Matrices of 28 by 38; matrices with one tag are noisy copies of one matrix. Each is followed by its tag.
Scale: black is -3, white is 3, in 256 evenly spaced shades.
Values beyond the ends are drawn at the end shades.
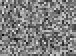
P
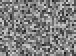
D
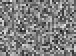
D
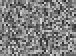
P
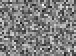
D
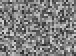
D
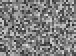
D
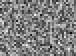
D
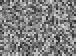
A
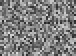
A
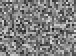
D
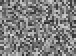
A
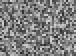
D
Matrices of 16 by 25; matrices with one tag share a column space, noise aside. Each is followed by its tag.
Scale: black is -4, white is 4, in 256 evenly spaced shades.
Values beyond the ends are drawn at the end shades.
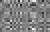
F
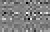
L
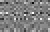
L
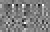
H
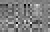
H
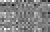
F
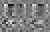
H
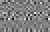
L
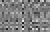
F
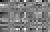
F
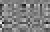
H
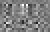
H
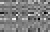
L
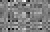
F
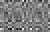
F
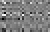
L
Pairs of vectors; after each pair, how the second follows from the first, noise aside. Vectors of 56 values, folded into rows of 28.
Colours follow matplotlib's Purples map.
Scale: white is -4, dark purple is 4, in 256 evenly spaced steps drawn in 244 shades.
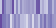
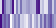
scaled up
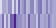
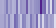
reversed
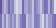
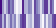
scaled up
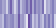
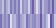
wrapped around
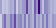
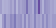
shrunk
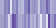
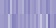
shrunk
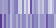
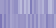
shrunk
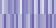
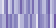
wrapped around
